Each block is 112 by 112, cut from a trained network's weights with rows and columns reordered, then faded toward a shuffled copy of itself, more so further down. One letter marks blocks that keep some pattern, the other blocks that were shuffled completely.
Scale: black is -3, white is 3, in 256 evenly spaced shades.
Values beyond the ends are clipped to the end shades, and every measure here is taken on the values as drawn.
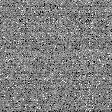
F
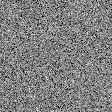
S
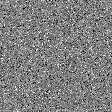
S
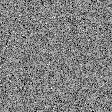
S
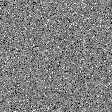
S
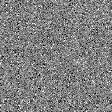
F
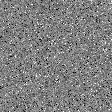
S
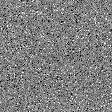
S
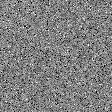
S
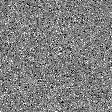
S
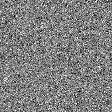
F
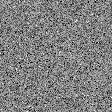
S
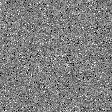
F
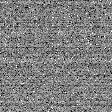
F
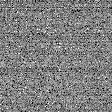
F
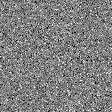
S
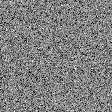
S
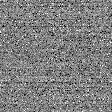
F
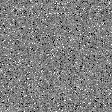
F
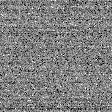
F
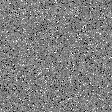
S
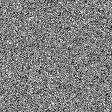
F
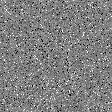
S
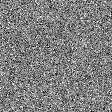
S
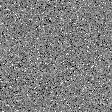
S
